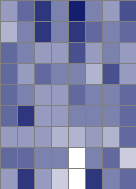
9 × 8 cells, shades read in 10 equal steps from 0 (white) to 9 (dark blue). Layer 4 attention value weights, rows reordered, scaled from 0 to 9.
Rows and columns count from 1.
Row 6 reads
6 8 4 4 5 5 5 6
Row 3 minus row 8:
0 -1 -1 -1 7 -1 -1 2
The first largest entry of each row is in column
5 3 5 7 1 2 8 1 2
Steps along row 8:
same down same down up up down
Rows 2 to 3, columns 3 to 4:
8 5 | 4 4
